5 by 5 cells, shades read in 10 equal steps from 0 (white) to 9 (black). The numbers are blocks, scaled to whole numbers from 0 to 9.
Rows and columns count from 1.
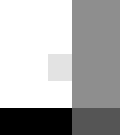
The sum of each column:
9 9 10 22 22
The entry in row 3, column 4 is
4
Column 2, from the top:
0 0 0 0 9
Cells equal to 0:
11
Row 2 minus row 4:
0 0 0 0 0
